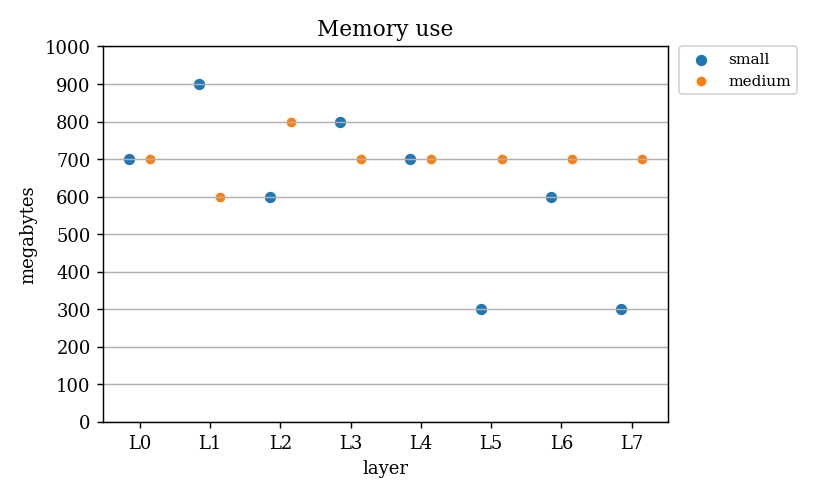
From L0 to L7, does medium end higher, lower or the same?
the same
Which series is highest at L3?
small
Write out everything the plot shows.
Title: Memory use
x-axis: layer, ticks L0 L1 L2 L3 L4 L5 L6 L7
y-axis: megabytes, ticks 0 100 200 300 400 500 600 700 800 900 1000
Legend: small, medium
Values:
small: 700 900 600 800 700 300 600 300
medium: 700 600 800 700 700 700 700 700
